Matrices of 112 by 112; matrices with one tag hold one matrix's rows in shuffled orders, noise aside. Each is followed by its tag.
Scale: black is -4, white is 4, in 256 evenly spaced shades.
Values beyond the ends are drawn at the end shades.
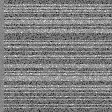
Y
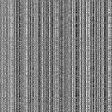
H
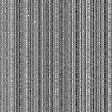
H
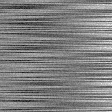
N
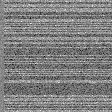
Y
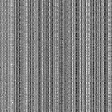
H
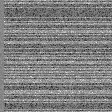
Y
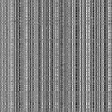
H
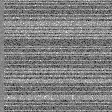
Y
